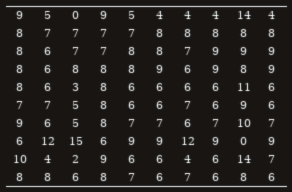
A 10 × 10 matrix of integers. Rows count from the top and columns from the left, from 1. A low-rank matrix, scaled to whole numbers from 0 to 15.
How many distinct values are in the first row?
5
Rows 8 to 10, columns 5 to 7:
9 9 12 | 6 6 4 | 7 6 7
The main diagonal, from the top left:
9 7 7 8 6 6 6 9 14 6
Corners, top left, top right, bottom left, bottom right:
9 4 8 6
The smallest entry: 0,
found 2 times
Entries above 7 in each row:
3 6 6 8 3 2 3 7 3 4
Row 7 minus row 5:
1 0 2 0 1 1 0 1 -1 1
